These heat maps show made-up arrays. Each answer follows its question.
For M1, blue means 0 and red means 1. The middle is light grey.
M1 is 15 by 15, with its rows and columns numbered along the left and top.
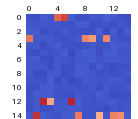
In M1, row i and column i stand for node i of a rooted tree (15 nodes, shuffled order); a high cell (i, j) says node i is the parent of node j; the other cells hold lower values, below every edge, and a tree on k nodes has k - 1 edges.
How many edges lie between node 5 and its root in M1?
4
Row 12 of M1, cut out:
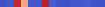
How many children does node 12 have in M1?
3
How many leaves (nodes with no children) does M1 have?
11
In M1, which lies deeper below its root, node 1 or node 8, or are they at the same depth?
node 8
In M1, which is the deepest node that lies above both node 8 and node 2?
12
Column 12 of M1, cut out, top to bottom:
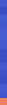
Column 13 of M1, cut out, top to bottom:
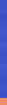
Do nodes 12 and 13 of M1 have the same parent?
yes
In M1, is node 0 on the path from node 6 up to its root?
no
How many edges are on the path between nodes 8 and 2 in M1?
3
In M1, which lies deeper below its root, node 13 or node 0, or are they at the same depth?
node 0
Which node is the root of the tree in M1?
14
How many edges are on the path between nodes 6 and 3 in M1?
2
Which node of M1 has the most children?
14
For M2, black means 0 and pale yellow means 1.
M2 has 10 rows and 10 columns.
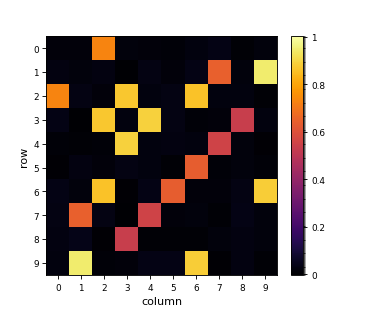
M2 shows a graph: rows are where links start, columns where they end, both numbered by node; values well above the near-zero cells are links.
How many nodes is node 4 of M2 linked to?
2
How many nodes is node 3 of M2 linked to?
3
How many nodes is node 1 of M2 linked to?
2
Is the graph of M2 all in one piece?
yes
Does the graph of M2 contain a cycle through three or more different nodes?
yes
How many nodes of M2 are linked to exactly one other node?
3
